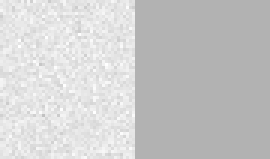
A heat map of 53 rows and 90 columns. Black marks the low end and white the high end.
It is made of 1 by 2 panels. Panel 1,1: very high, fine-grained, faint in contrast. Panel 1,2: high, flat.
